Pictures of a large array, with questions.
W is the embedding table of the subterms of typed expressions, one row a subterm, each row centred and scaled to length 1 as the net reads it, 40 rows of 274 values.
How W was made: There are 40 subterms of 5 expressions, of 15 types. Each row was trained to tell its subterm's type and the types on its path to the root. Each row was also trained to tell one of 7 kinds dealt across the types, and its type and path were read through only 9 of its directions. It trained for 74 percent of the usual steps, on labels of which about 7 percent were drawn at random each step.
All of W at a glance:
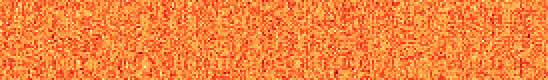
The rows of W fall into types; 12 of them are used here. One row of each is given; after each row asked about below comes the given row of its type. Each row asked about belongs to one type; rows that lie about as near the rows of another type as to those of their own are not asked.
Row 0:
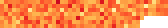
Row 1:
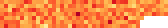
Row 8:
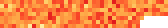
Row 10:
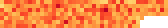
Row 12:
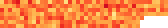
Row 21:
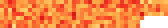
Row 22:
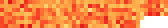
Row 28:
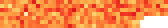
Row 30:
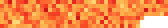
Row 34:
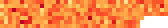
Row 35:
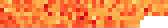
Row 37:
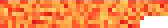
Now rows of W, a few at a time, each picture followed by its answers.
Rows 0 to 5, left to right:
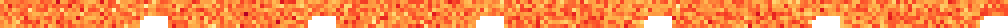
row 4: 37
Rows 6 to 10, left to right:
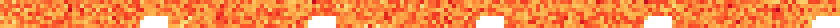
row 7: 34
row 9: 30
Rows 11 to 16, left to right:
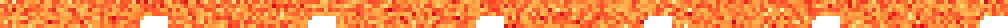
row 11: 8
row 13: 34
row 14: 30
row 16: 30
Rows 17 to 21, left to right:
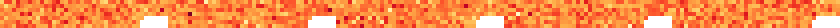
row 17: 10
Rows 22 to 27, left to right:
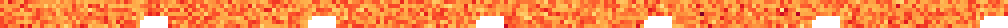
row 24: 10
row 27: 37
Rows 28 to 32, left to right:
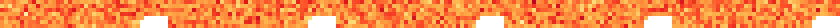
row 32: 0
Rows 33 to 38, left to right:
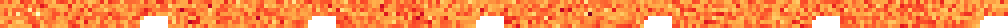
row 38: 35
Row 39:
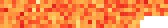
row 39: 28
